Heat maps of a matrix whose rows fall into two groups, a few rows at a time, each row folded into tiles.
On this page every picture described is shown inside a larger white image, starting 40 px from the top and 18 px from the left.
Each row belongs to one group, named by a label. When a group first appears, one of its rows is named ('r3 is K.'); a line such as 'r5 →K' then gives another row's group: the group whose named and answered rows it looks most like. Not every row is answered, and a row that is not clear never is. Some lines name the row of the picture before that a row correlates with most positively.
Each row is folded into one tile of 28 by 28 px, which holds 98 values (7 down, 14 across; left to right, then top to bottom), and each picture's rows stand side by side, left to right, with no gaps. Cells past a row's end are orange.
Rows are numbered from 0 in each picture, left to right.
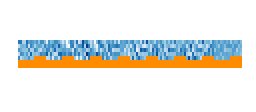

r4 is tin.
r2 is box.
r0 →box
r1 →box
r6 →tin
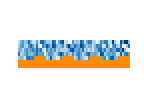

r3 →box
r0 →box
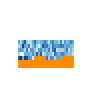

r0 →tin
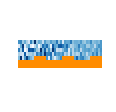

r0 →tin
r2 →tin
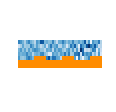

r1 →tin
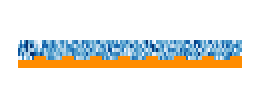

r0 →box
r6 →box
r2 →box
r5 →tin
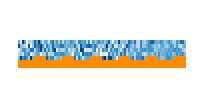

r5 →box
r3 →tin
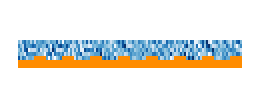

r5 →box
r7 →box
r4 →box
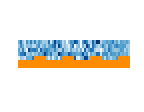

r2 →box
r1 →box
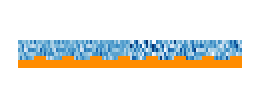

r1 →tin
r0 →tin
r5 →tin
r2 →tin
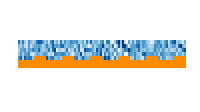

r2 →tin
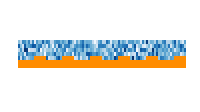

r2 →box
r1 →box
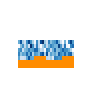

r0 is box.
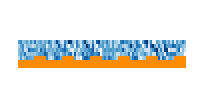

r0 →tin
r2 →box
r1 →box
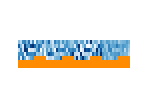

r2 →tin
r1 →tin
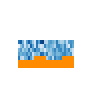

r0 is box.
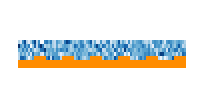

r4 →box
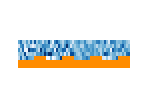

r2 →box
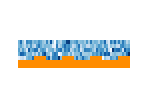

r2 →tin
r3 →tin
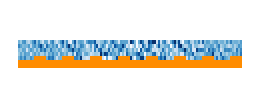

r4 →box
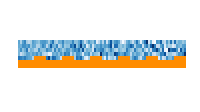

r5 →tin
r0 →tin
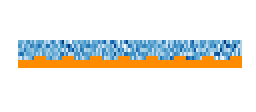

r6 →tin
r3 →box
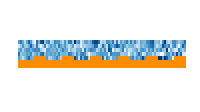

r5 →tin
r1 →box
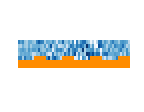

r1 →tin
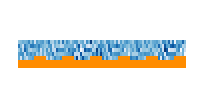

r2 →tin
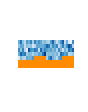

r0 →tin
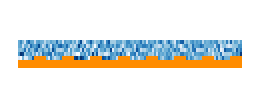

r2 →tin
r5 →box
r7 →tin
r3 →tin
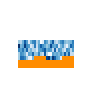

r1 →tin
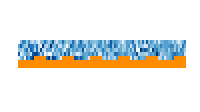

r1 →tin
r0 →box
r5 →box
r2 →tin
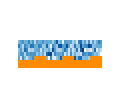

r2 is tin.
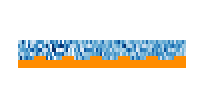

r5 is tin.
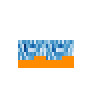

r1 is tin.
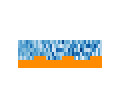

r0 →box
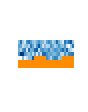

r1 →box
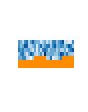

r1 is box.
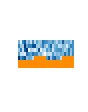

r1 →tin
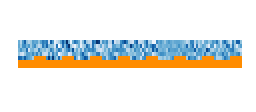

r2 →box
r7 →box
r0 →tin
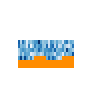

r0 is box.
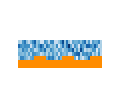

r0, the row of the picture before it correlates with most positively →0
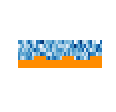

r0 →box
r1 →tin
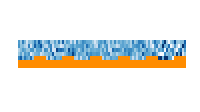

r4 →box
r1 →tin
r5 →tin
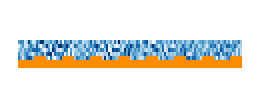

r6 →tin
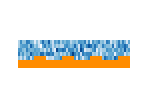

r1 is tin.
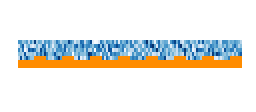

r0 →tin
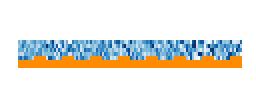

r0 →tin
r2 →tin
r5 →box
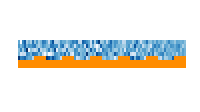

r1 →tin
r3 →box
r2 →box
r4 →tin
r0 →tin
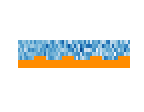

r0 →tin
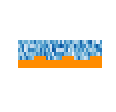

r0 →tin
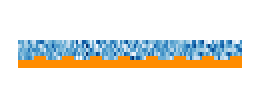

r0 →box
